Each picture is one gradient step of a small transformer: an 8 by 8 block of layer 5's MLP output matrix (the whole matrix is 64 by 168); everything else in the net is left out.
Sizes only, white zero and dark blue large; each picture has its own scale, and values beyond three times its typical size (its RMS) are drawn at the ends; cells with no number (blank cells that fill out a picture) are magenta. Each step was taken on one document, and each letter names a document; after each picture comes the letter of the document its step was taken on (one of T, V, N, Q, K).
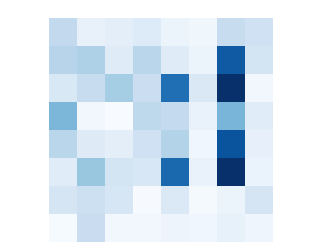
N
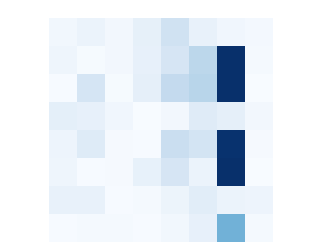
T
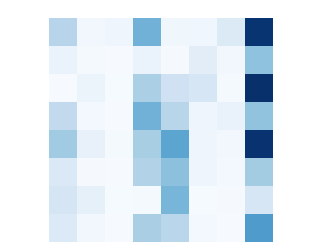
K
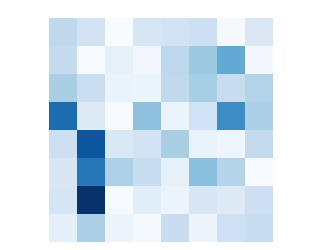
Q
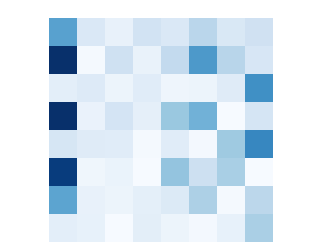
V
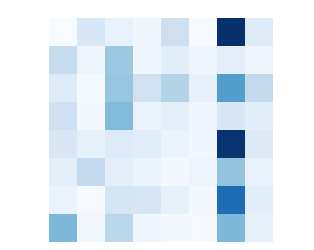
N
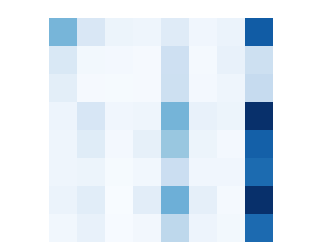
K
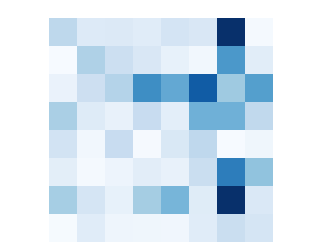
T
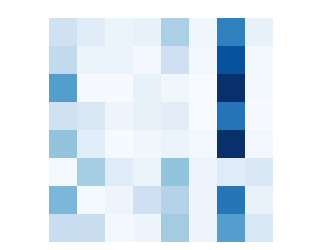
N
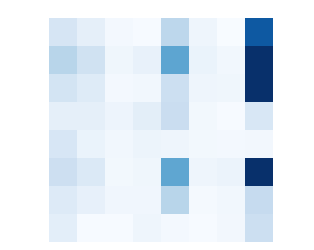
K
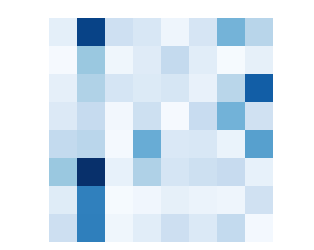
Q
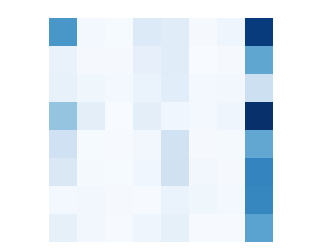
K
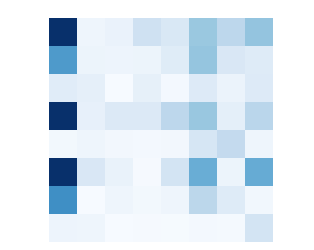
V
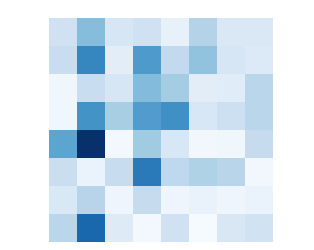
Q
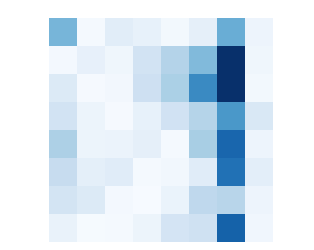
T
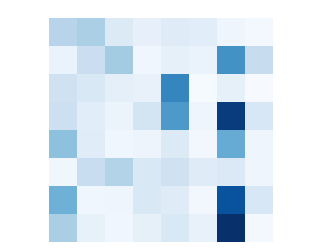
N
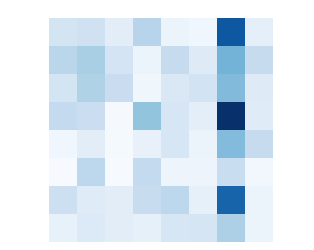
T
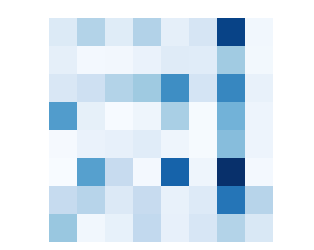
N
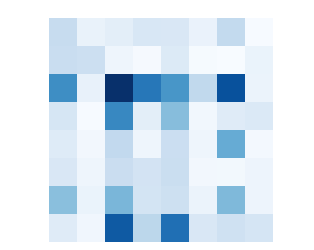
N
